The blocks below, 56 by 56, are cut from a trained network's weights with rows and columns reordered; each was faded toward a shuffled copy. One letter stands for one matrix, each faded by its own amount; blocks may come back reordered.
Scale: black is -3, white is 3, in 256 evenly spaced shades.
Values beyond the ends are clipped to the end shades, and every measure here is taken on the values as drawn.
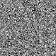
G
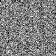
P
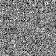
P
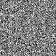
P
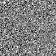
G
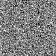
P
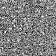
P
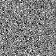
G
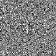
G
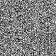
P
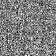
P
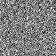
G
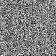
P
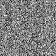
P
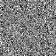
G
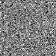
G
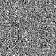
G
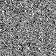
P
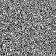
G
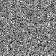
G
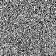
P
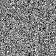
P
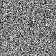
P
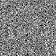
G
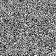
P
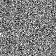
P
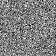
P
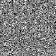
G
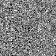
G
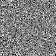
G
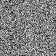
P
